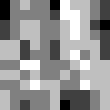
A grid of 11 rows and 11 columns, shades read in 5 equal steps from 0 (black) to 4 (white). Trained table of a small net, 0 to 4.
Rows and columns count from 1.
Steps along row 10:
down same same same up down same same up up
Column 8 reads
3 4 4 4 3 4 3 2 2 1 1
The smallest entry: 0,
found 5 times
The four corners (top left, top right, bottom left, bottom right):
0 1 3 3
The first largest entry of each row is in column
7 7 8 8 1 8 3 1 4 1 1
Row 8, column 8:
2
